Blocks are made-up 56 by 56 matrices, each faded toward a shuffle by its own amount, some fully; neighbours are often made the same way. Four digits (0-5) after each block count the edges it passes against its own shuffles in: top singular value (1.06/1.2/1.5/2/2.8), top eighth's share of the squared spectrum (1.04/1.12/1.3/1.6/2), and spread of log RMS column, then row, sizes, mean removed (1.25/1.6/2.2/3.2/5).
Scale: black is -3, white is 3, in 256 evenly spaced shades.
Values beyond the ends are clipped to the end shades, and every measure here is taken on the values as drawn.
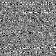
1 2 0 3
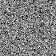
0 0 0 0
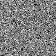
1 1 0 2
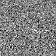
0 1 0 2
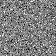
0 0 0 0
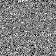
1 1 0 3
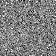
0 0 0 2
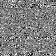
1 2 0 3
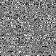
1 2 0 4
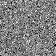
0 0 0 0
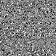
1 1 0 2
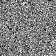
0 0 0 1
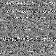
2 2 0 3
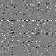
4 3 1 2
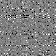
4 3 1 2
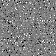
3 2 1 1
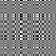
5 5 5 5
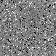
2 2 0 0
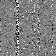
2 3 3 0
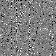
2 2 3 0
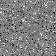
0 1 1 0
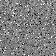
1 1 0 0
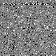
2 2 0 2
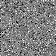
0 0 0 0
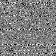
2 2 0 3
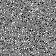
2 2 0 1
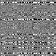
4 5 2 4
